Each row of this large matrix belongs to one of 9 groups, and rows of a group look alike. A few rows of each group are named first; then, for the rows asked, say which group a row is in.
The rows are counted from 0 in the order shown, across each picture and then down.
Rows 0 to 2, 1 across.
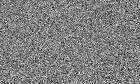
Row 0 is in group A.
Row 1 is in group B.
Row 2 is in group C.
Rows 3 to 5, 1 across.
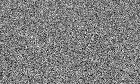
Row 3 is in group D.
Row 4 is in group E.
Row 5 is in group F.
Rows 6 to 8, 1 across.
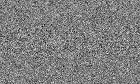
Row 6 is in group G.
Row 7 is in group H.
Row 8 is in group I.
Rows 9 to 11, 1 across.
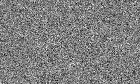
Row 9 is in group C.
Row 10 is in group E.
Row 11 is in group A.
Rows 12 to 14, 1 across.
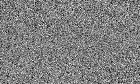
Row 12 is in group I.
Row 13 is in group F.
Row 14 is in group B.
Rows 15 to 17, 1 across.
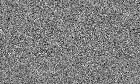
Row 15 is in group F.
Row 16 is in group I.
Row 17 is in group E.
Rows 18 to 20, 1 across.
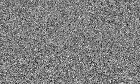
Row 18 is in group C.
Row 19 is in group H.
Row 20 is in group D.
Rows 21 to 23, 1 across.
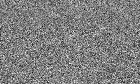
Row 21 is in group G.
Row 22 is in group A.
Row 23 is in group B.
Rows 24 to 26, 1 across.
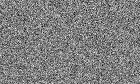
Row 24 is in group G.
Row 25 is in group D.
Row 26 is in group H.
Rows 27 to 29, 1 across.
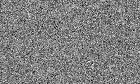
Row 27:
A
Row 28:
B
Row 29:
E
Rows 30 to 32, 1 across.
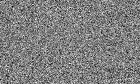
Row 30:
B
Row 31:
C
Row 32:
B
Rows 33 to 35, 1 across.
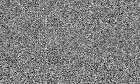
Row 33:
C
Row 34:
C
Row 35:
F
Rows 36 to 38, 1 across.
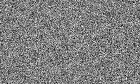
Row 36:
B
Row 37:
A
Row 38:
A
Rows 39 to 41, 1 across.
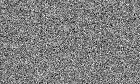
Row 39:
H
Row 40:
H
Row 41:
E
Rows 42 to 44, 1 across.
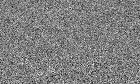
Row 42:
B
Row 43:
I
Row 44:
E
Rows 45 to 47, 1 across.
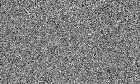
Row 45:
A
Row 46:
C
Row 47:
B
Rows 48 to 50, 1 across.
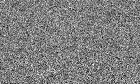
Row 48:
B
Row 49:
H
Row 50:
E
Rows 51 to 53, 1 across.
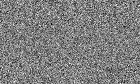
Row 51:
I
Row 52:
I
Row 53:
B
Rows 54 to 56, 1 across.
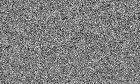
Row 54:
A
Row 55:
F
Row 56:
C
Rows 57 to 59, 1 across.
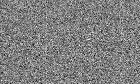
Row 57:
H
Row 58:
C
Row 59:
H
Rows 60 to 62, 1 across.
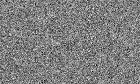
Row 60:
E
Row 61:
G
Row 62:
G
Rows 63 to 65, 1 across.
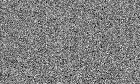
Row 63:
H
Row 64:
H
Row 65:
F
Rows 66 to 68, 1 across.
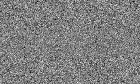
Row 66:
I
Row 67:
D
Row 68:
D
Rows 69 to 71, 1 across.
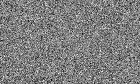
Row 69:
F
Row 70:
A
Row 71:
I
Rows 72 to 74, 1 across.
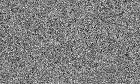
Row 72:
C
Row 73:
G
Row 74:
B
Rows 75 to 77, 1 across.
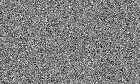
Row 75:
C
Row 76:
H
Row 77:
C
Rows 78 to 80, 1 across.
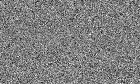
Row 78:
I
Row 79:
C
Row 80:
B
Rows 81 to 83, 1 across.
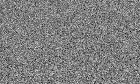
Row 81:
G
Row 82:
F
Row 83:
F
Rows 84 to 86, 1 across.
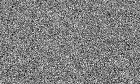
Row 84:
B
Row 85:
B
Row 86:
D
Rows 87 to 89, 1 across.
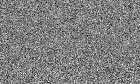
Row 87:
H
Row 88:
F
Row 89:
B
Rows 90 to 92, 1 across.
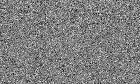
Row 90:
H
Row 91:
A
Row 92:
I
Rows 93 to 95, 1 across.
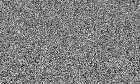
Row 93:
I
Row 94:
C
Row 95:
D
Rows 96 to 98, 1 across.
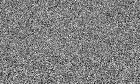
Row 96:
B
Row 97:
B
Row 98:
F
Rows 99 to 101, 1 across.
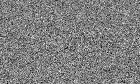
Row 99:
F
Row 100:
H
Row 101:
B
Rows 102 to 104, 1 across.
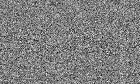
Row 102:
G
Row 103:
H
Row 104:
H
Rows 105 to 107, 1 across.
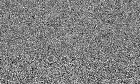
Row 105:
C
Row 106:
A
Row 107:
B
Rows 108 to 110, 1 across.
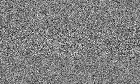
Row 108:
E
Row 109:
B
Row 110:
I
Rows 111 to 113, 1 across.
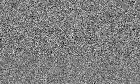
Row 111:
B
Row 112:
I
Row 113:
C
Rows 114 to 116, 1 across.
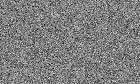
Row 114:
G
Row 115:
I
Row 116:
F
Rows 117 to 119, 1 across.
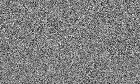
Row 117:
C
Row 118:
B
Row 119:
E
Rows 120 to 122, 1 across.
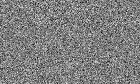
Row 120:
E
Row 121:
C
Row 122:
A
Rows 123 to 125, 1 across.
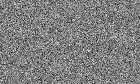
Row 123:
G
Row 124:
G
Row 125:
H
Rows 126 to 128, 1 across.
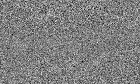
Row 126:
E
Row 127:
B
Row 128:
A
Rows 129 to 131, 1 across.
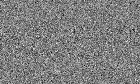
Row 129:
I
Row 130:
I
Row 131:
G
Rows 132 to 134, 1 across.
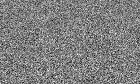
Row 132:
E
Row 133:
D
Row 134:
E
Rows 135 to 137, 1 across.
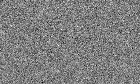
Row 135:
D
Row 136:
I
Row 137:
G
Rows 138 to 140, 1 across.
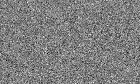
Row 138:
H
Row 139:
C
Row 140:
F
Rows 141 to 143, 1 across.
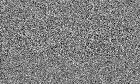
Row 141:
E
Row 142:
E
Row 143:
A
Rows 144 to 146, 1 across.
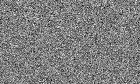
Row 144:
F
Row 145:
D
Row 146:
I
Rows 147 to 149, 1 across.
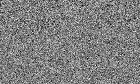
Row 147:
A
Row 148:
B
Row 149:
G
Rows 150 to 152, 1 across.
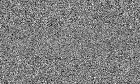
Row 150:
C
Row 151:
B
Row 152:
I
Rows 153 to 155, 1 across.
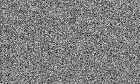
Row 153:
H
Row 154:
F
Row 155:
F
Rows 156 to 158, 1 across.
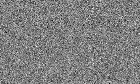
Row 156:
E
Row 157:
I
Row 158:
C
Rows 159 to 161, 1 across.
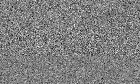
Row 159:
B
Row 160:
E
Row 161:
F
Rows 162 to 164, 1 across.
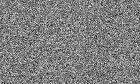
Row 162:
C
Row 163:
D
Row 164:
D
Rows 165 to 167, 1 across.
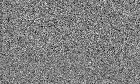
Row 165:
F
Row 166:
E
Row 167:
C
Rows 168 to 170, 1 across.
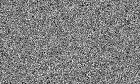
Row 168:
A
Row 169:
C
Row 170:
E
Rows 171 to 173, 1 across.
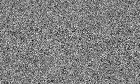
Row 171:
B
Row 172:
B
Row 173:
C
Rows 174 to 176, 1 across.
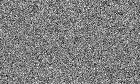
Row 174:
D
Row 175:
I
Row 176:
B
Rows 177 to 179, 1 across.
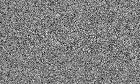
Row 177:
G
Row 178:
G
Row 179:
F
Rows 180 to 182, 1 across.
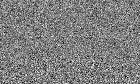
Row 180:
D
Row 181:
I
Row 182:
E
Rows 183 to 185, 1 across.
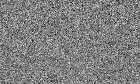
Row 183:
A
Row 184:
B
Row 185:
C
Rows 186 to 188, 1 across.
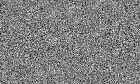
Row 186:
A
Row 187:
A
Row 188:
E
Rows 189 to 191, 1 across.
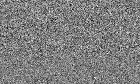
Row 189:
E
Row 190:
H
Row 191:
I
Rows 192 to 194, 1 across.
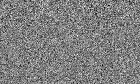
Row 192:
D
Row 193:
A
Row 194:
H
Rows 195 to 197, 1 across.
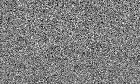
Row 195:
F
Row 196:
E
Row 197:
I
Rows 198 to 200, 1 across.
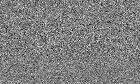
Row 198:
C
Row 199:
E
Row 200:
D
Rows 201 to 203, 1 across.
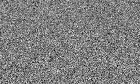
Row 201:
D
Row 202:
A
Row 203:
G
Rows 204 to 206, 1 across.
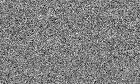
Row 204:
E
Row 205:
B
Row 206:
F
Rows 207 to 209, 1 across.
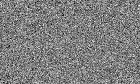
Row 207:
I
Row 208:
F
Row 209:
B
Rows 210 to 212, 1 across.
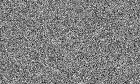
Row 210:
D
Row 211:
A
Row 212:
G
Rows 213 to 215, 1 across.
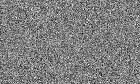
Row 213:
E
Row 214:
A
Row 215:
H
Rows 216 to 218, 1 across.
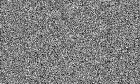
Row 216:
A
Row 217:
A
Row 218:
A
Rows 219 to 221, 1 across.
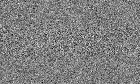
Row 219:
D
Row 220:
E
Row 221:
G
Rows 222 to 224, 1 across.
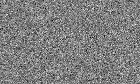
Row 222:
E
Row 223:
D
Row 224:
H
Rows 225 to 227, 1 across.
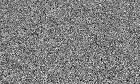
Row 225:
H
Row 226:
D
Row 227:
C
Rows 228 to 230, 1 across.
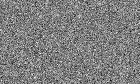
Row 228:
G
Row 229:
I
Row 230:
H
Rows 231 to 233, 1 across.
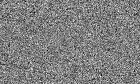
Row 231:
D
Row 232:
C
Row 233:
H
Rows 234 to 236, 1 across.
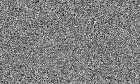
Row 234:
I
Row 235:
D
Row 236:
C
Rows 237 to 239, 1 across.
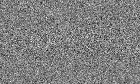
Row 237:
H
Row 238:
E
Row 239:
I
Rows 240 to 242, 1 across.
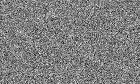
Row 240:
E
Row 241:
I
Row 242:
F
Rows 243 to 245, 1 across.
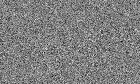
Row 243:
F
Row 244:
C
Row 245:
E
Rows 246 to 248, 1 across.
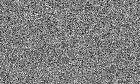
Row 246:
F
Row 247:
A
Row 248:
B
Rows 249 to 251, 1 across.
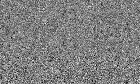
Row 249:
C
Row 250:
C
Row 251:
G
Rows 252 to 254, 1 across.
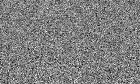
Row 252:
D
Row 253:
F
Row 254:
B
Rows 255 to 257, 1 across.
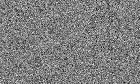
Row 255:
G
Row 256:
G
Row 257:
I
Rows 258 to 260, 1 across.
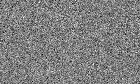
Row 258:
B
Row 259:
A
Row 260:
E
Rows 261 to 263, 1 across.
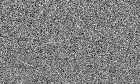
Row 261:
D
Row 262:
H
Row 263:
I
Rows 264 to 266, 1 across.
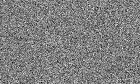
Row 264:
E
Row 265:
H
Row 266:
B
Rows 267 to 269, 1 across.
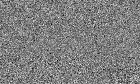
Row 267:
I
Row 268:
D
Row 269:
B
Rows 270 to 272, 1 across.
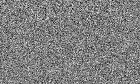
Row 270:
E
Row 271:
F
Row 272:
A
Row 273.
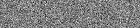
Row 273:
H
